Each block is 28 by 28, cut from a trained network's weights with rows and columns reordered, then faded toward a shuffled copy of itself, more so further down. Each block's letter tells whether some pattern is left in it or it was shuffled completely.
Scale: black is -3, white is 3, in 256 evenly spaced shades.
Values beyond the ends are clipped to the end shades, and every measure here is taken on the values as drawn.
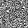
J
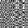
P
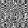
P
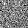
J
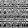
P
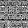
P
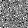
J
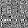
P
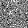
J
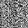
P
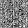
P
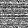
P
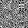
P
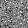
J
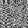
P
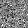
J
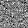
J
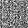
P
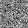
J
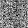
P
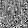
J
